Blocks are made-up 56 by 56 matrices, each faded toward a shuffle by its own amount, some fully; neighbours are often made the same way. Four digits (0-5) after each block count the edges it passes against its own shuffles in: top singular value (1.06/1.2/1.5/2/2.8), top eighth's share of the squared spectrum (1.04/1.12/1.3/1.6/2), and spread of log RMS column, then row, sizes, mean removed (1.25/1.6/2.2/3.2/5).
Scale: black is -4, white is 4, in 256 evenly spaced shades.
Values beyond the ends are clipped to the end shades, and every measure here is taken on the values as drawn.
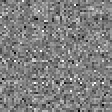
3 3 1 1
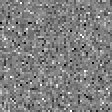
0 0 0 0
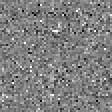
0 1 0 1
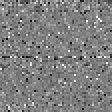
2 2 0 1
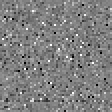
0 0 0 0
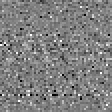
2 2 0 2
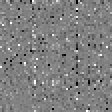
3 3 2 1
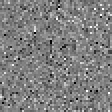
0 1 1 0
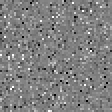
0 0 1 0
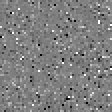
1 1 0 0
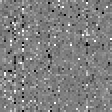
2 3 2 0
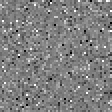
1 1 1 0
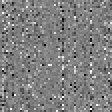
2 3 2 0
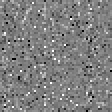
0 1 1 0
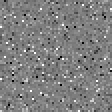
0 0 0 0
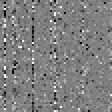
3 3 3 0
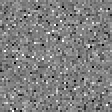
0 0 0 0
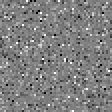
0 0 0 0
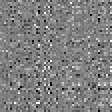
4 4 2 2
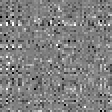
4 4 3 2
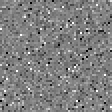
0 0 0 0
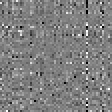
4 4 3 2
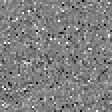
1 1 0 0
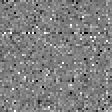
3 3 0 1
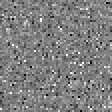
2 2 0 0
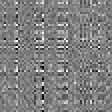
4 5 3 3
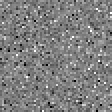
1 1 0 0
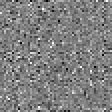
4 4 2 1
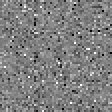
3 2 1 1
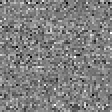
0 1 0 2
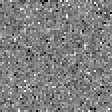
0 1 0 1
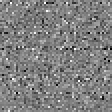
1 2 0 3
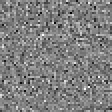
0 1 0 2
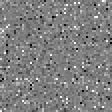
0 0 0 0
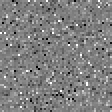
1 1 0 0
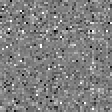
3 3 0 1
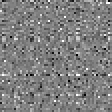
4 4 2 2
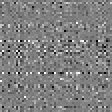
4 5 2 3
